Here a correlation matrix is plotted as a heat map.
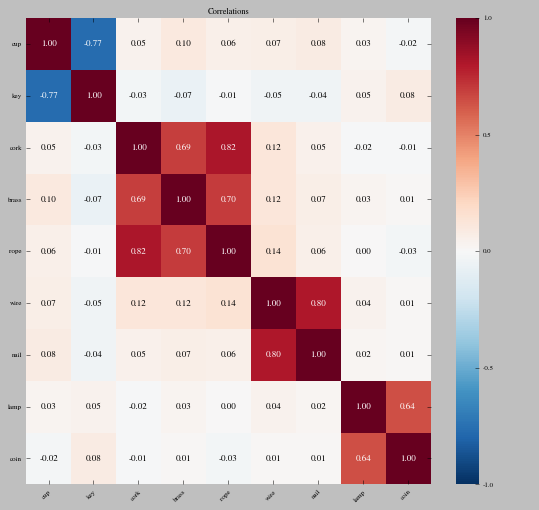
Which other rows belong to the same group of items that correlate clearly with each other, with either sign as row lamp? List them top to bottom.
coin
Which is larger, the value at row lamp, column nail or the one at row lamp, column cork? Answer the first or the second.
the first
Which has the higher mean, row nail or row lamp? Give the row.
nail
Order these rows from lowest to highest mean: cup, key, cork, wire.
key, cup, wire, cork
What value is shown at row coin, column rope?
-0.03
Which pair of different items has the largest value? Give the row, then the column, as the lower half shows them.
rope, cork
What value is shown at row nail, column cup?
0.08
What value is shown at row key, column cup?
-0.77
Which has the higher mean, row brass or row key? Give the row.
brass
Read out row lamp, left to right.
0.03 0.05 -0.02 0.03 0.00 0.04 0.02 1.00 0.64
